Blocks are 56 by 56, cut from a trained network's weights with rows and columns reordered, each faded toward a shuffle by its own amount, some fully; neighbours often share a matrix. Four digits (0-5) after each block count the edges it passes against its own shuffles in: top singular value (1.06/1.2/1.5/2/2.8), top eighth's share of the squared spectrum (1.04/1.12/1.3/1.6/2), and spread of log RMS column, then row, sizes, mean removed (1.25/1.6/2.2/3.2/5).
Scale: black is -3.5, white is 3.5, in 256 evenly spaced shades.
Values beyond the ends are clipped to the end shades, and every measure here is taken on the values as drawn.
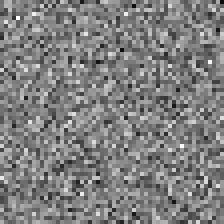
0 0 0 0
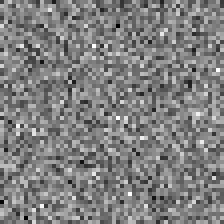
0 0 0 0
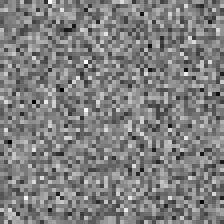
1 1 0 0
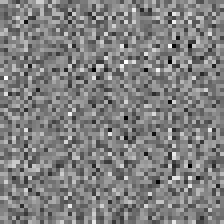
4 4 2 1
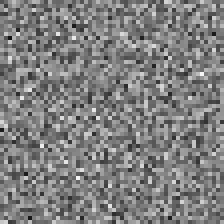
0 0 0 0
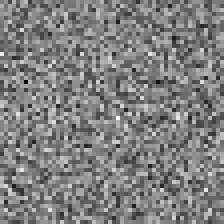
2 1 0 0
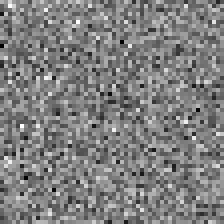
0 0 0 0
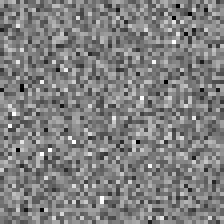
1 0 0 0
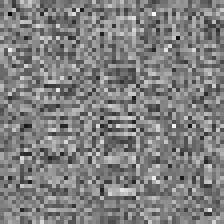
4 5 2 2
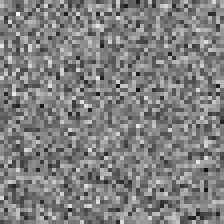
2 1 0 0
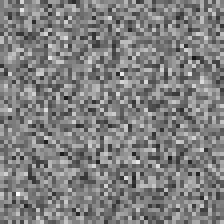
1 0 0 0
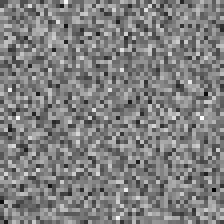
1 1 0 0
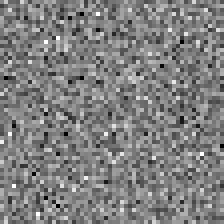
2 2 0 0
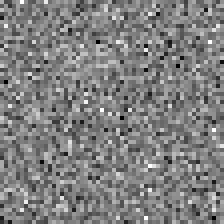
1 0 0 0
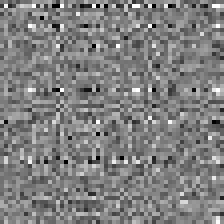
4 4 2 3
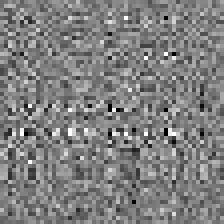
4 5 2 3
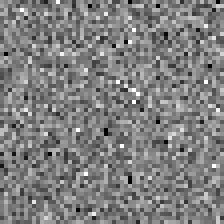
0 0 0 0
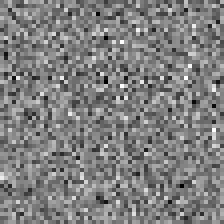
3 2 1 1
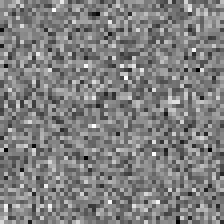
3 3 0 1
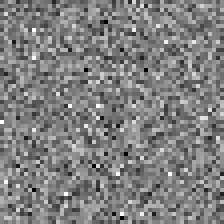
1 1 0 0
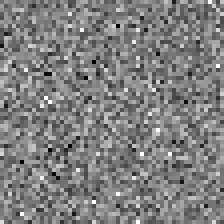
1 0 0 0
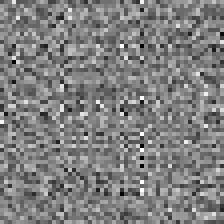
4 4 2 2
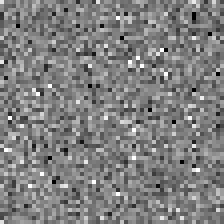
2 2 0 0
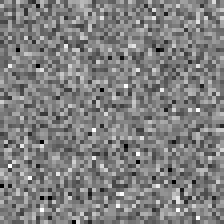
0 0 0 0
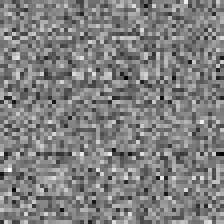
4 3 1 2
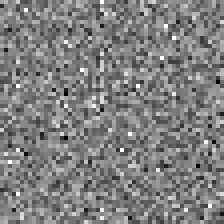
2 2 0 0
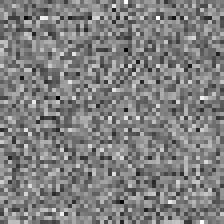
4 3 0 2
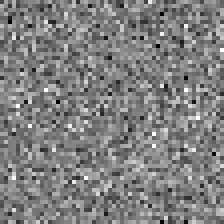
1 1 0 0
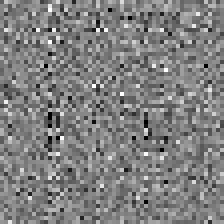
3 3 2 2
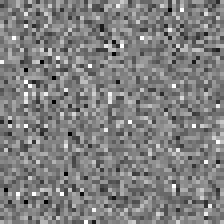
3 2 1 0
